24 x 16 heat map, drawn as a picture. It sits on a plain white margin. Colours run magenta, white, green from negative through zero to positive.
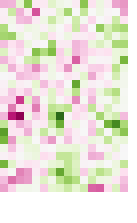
Ninth with the lowest average: middle left. Mirror symmetry: none. Average level on the scale: 50%. Histogram: bell-shaped.
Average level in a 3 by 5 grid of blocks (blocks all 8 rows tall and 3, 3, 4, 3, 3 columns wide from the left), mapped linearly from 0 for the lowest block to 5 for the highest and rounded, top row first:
2 4 3 3 4 | 0 1 4 2 5 | 2 2 5 2 4
